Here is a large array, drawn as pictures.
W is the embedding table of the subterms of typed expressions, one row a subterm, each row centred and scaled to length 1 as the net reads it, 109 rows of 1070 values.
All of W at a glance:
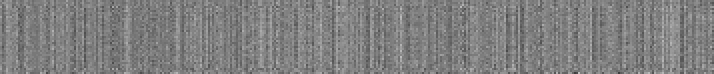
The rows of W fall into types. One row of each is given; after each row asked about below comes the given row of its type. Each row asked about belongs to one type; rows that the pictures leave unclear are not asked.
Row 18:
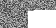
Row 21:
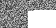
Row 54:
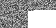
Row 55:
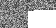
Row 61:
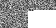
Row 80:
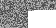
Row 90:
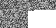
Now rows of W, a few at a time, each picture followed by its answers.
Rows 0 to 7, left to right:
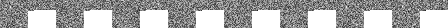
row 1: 18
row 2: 55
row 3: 18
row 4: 55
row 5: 55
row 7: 55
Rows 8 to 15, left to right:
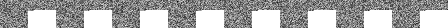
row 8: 18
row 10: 80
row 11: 54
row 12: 55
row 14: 55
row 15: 21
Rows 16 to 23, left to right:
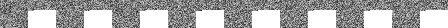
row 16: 80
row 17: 90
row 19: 55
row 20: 21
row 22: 21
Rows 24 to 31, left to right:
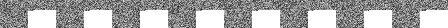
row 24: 18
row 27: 80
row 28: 90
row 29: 90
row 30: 21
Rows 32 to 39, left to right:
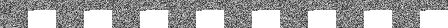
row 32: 80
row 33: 61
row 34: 54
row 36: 54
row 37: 54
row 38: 21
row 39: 61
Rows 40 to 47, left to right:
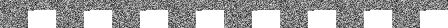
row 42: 90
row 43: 18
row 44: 21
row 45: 21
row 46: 18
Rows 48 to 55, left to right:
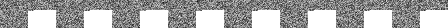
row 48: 90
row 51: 90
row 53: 18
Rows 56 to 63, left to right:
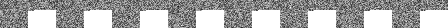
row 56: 90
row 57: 21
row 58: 54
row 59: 80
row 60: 90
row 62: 55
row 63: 61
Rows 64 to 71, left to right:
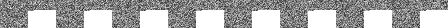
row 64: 18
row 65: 54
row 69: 21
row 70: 21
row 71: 90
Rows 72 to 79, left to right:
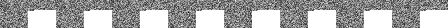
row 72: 18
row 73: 55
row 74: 21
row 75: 61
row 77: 55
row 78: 18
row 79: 54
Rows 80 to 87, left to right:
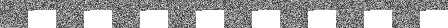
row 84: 55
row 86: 90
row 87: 55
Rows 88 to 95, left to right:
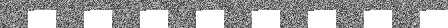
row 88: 61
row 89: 54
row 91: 90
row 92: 18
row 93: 55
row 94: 18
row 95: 18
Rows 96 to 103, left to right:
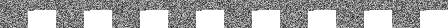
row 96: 18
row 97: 90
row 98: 80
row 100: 18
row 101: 61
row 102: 80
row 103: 80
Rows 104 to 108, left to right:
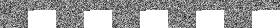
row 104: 80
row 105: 55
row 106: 55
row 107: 80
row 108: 54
